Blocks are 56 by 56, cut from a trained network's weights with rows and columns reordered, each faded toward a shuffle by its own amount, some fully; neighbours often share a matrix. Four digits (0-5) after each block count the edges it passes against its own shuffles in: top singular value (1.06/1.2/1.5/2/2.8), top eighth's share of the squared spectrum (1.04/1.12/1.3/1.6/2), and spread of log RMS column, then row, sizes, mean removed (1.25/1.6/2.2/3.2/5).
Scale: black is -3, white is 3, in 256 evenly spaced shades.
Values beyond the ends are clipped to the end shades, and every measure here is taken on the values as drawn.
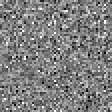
2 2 1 0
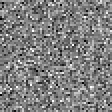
0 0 0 0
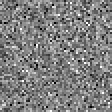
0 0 0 0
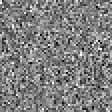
1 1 0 0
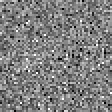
2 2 0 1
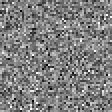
2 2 0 0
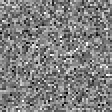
0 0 0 0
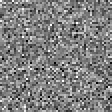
3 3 1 1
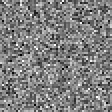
0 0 0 0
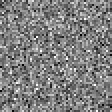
0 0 0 0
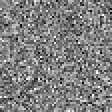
2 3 0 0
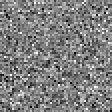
1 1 0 0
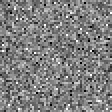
0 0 0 0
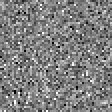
2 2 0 0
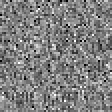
3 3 1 1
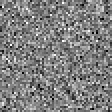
0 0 0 0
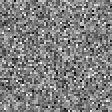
1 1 0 0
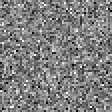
0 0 0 0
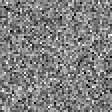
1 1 0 0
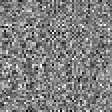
4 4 1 2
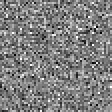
2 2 1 1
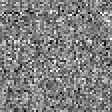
3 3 0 2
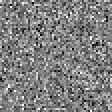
1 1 0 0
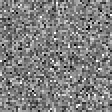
1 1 0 0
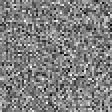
2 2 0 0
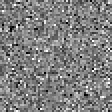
2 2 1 1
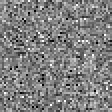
2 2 1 1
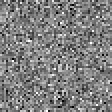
3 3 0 1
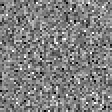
2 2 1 0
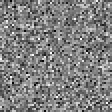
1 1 0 0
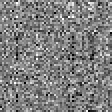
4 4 2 2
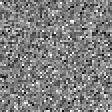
2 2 0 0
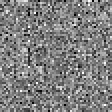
3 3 1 1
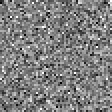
1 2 0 0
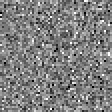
2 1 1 0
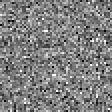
2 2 1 0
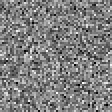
2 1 0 0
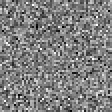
2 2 0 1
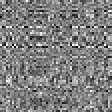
4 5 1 3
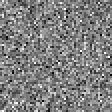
2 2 0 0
